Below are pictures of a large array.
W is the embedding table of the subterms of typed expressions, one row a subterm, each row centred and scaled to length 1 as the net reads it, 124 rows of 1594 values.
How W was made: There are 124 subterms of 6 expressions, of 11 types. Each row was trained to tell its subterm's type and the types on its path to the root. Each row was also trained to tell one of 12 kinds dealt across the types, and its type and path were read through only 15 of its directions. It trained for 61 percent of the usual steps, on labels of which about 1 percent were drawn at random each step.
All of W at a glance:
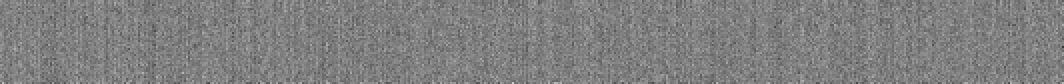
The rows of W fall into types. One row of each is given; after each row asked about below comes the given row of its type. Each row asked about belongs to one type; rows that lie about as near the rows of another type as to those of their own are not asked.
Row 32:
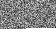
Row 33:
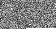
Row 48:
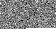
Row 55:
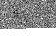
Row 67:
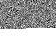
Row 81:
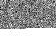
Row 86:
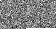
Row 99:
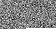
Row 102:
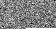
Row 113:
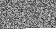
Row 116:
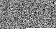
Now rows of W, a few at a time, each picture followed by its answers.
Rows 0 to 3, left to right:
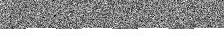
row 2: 32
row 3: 116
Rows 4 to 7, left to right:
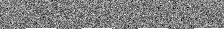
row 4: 67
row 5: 102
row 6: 81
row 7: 116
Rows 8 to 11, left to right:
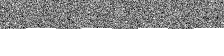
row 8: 102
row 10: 33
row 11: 81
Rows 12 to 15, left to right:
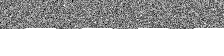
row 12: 33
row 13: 102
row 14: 102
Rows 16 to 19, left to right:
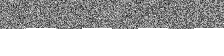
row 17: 116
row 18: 48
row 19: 86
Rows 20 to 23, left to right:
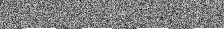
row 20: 33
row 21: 86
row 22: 81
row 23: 102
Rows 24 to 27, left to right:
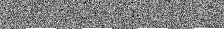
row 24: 55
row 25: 32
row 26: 113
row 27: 102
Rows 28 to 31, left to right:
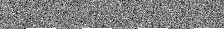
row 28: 55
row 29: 99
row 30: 99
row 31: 33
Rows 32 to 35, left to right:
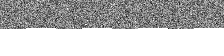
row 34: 55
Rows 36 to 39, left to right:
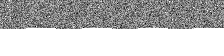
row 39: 102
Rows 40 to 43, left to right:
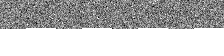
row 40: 113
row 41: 102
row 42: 116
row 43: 67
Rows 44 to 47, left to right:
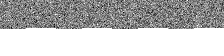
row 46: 113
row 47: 67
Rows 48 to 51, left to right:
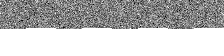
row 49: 102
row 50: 48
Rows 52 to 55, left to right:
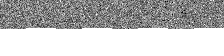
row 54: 67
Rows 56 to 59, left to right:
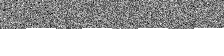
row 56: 32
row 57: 113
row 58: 116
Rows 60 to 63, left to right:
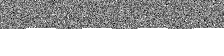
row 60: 32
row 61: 86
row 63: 81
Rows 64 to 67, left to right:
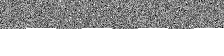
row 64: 33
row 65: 55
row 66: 67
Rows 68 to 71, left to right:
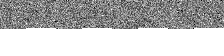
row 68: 32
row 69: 32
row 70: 48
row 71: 33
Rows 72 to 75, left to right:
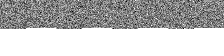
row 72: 32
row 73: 67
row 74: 81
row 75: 116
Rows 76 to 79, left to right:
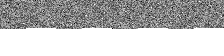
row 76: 113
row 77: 67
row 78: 33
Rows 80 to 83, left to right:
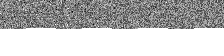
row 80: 55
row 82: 48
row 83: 32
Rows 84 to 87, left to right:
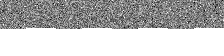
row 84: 102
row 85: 81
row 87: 48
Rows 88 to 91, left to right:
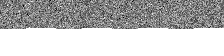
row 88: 33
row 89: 55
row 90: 55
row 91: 67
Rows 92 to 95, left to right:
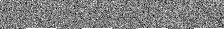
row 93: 99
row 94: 55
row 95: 33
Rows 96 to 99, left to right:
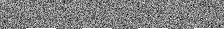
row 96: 32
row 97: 32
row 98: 32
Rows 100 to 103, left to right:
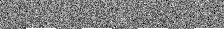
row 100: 116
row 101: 102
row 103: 86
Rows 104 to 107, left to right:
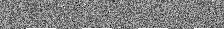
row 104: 48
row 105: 86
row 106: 116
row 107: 99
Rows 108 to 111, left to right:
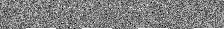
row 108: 32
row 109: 99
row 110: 99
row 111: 67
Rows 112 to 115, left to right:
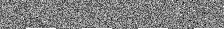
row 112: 102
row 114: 113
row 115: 48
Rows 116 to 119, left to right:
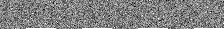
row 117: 113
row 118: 67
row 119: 33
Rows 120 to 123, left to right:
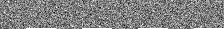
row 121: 116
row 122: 113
